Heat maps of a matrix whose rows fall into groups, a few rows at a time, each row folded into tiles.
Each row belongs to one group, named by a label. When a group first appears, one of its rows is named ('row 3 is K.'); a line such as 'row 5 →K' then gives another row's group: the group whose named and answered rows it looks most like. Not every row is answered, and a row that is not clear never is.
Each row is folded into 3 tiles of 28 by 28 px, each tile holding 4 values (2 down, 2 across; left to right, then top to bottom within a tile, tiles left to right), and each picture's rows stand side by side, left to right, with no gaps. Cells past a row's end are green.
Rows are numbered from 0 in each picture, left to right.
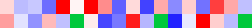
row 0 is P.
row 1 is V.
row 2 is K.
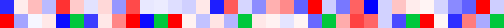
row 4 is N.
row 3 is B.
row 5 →P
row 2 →P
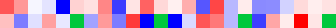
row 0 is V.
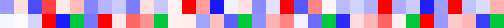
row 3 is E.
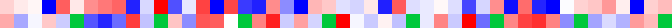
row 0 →P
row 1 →V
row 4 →P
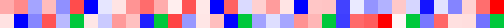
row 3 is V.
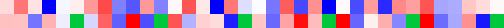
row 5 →P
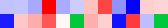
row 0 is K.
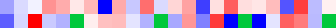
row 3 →K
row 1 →E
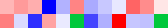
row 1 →K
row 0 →V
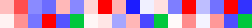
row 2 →B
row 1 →V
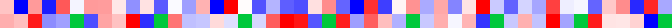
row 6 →K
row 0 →E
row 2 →P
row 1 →B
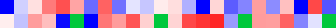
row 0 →K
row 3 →E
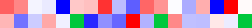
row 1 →V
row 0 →V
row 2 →P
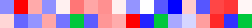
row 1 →B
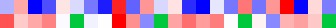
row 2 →N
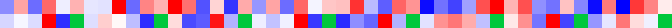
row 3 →K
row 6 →B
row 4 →V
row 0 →K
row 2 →V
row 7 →K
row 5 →N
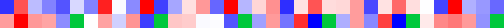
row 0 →N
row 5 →E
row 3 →B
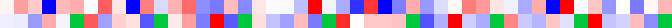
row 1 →P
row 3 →P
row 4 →E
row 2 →B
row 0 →V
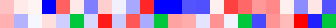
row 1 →B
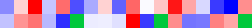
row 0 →E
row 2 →V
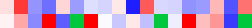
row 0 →B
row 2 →N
